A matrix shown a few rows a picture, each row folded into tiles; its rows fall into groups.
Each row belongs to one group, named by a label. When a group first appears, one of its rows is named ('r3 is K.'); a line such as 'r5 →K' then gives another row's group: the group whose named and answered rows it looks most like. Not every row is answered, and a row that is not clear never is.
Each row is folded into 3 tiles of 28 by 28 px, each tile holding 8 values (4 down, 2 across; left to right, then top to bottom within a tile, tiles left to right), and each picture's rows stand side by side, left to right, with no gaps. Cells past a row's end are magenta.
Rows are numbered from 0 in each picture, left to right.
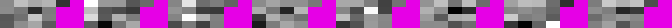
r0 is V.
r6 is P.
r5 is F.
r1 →P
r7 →F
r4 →P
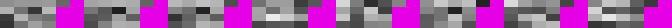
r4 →P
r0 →V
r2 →V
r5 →V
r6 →V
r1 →V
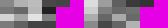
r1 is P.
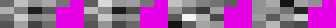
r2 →V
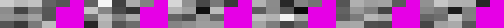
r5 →V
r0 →P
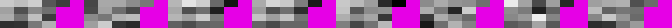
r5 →V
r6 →V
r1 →F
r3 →P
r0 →P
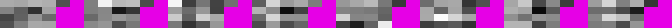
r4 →P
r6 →F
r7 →F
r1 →F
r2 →P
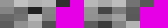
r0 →V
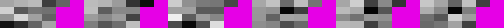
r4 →F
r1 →P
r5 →V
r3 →F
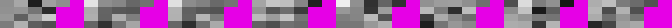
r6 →F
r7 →P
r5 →V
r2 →P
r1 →P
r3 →P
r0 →F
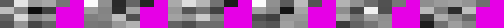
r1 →V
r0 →F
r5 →V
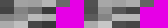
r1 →F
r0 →F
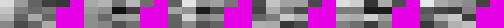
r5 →V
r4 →F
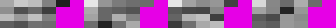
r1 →P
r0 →P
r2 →V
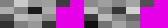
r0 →V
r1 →V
